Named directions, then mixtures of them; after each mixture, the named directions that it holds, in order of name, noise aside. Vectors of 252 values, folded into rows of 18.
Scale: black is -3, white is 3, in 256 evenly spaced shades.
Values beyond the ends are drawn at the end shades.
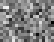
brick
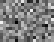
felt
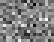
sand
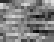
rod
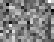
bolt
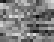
felt, rod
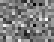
sand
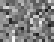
bolt, brick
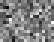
brick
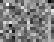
bolt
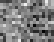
rod, sand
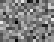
felt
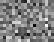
felt, sand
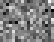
bolt, felt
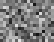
brick, sand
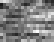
rod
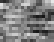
rod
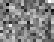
bolt
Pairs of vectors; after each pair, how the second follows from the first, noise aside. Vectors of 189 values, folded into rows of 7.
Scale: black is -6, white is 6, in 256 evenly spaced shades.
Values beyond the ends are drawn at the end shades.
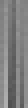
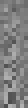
sign-scrambled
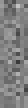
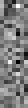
scaled up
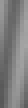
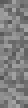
shuffled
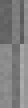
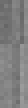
shrunk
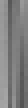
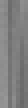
shrunk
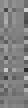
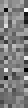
scaled up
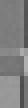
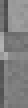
reversed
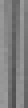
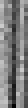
scaled up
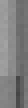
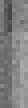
reversed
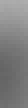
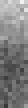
scaled up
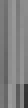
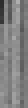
reversed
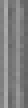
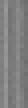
shrunk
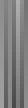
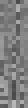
sign-scrambled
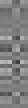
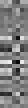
scaled up
